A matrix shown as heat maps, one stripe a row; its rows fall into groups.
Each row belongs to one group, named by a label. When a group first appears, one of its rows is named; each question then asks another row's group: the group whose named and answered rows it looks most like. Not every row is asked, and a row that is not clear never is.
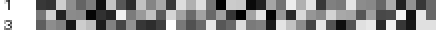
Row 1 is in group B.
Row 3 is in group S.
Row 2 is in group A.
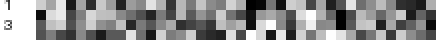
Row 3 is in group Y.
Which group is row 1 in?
B
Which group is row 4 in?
A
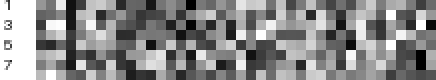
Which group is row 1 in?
Y
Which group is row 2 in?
S
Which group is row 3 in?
Y
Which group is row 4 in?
Y
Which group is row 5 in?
S
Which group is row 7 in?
B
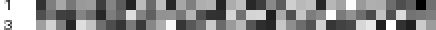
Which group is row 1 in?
B
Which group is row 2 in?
A
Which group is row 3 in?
S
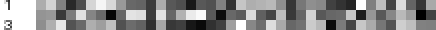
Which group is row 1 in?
Y
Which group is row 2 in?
A
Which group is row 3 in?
Y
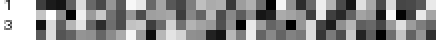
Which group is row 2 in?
S
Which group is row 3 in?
A
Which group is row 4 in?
A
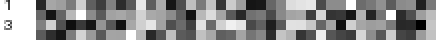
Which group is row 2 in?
S
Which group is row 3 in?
B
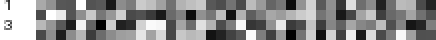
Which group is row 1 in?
A
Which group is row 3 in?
B
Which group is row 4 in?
A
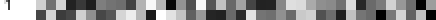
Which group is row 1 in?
B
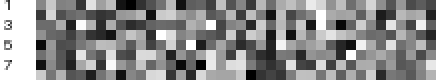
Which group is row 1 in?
Y
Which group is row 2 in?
A
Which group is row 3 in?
S
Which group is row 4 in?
A
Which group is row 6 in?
B
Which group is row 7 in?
S
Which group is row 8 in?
B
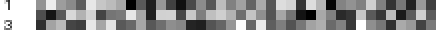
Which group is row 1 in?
Y
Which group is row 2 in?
S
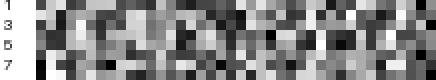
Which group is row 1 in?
Y
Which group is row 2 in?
A
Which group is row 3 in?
A
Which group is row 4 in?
S
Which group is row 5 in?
S
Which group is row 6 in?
Y
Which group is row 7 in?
A
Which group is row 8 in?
Y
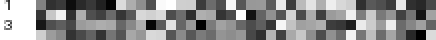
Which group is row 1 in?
A
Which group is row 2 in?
B
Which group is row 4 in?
B
